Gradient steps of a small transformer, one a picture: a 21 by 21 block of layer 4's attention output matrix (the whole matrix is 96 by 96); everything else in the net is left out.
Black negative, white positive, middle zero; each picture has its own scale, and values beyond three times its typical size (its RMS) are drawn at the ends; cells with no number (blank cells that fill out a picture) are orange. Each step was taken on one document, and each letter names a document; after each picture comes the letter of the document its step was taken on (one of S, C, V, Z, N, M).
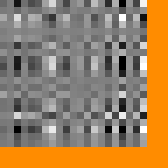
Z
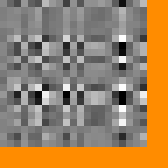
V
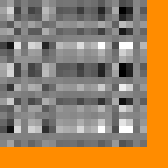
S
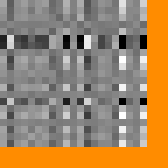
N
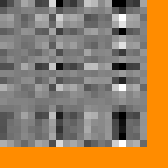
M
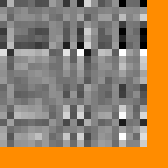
N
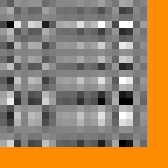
S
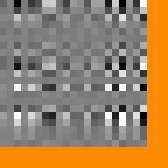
Z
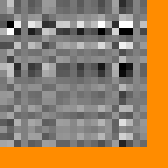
S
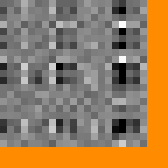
M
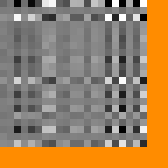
Z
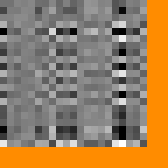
M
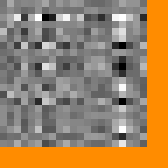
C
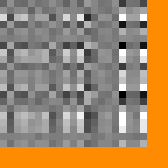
N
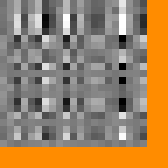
V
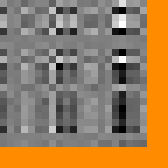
M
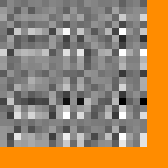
N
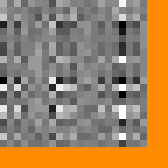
M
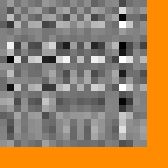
S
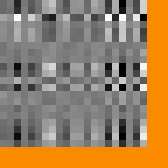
Z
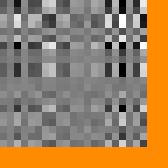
Z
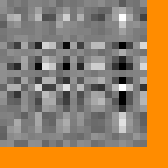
C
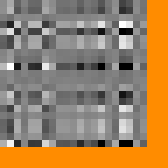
S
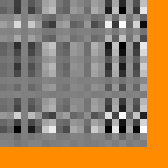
Z
